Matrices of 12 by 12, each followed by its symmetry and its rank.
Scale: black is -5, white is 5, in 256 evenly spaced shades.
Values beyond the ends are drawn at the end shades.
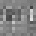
neither, rank two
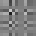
neither, rank one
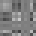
symmetric, rank one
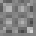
symmetric, rank two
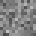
neither, full rank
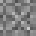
symmetric, rank two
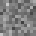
neither, full rank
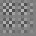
symmetric, rank one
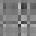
neither, rank one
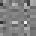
neither, rank two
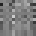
neither, rank two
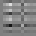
neither, rank one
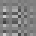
neither, rank one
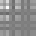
symmetric, rank one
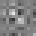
symmetric, rank two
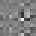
neither, rank two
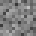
neither, full rank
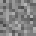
neither, full rank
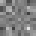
symmetric, rank two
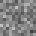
neither, full rank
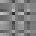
neither, rank one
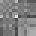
symmetric, rank two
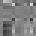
neither, rank two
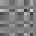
neither, rank one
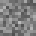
neither, full rank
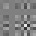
symmetric, rank one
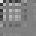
symmetric, rank one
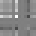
symmetric, rank one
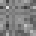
symmetric, rank two
